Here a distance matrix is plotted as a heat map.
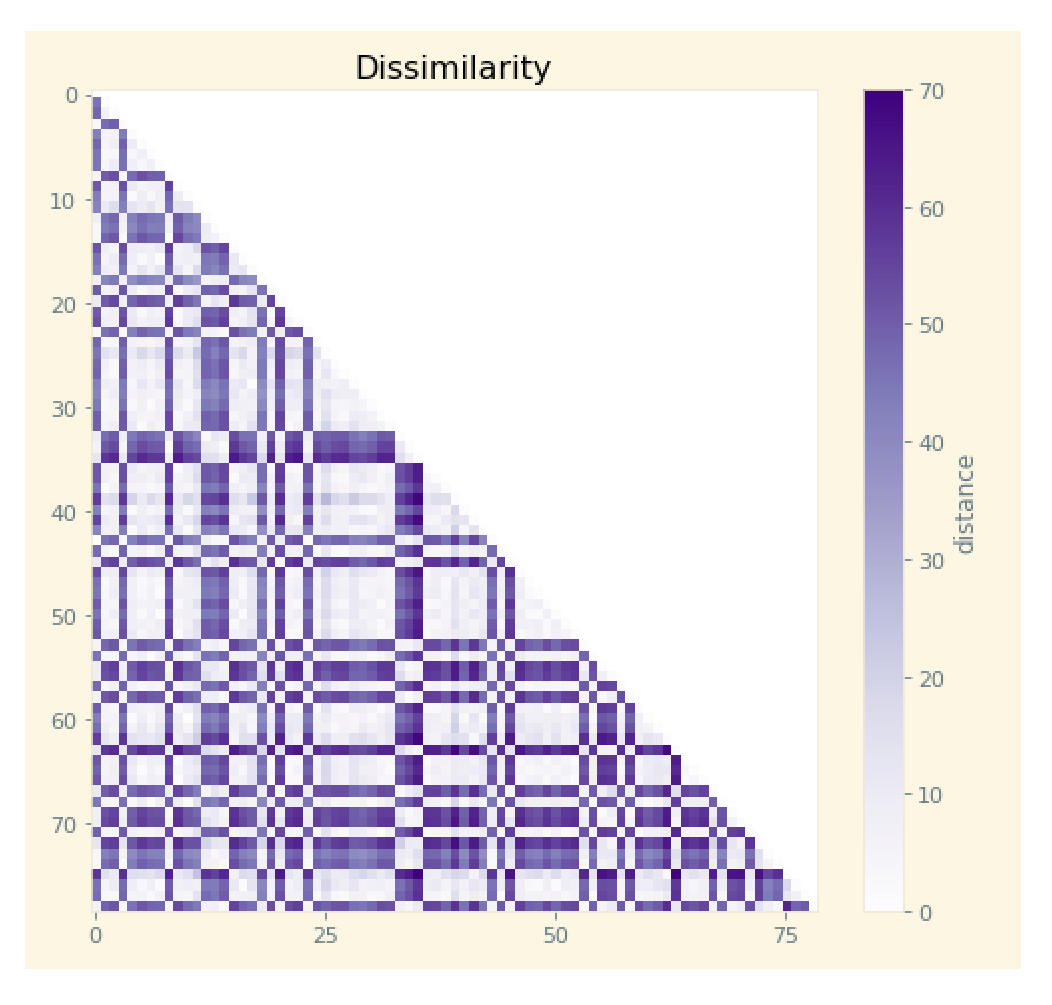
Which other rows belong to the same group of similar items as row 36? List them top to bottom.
1, 2, 4, 5, 6, 7, 9, 10, 11, 15, 16, 17, 19, 21, 22, 24, 25, 26, 27, 28, 29, 30, 31, 32, 37, 38, 39, 40, 41, 42, 44, 46, 47, 48, 49, 50, 51, 52, 54, 57, 59, 60, 61, 62, 64, 65, 66, 68, 71, 75, 76, 77
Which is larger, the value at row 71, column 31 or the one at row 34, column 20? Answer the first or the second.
the second
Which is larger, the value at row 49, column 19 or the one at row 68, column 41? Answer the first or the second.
the second
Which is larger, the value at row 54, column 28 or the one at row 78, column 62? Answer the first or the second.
the second
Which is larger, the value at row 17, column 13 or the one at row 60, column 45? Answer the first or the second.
the second
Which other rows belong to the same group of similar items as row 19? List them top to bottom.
1, 2, 4, 5, 6, 7, 9, 10, 11, 15, 16, 17, 21, 22, 24, 25, 26, 27, 28, 29, 30, 31, 32, 36, 37, 38, 39, 40, 41, 42, 44, 46, 47, 48, 49, 50, 51, 52, 54, 57, 59, 60, 61, 62, 64, 65, 66, 68, 71, 75, 76, 77
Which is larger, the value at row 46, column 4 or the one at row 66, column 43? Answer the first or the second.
the second
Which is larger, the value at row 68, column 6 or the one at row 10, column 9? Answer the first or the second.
the second
